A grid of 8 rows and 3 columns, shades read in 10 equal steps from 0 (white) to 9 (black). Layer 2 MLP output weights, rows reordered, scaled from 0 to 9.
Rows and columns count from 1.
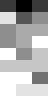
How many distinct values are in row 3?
2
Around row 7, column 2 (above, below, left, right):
2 1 0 5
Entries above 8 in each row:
1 0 0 0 0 0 0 0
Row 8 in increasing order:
0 1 1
